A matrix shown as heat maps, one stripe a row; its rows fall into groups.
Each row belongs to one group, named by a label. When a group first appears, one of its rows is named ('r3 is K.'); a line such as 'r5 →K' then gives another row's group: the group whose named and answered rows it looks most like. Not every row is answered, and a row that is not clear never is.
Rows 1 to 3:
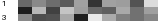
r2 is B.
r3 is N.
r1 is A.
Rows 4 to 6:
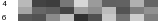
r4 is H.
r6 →N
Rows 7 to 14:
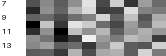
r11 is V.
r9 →V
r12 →H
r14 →N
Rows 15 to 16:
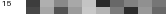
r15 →B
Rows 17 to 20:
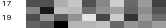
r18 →N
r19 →B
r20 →V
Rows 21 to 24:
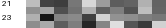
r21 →H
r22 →H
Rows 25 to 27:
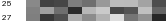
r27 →N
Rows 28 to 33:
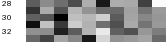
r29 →B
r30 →V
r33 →N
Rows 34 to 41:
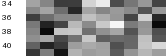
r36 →H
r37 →N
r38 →N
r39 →H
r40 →V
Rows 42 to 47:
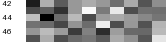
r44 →N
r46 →A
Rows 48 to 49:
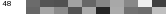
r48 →N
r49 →A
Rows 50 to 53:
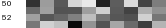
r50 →B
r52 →H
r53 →A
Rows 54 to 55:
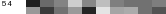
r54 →V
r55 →N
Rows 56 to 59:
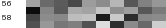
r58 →B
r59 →V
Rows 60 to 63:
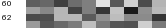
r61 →A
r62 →N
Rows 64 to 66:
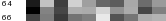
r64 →B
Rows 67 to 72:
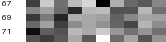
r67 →B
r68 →H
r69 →V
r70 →H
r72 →V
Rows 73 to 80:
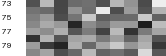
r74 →V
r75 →H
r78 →B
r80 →H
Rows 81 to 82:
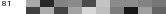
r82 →H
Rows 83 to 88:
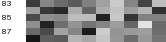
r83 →A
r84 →N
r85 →B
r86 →N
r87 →N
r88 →V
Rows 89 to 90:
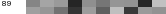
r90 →A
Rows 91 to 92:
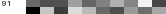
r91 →N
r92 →B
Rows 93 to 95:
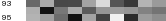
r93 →H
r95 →A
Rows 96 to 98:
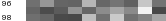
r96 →H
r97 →N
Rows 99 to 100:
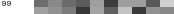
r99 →A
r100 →A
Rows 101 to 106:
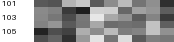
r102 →H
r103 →H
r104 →H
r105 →V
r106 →B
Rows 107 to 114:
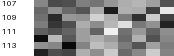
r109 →H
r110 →N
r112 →B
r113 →H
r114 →V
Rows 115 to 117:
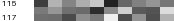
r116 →A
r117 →V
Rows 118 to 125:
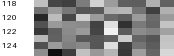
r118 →H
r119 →A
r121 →V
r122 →V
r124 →V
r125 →V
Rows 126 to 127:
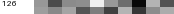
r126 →H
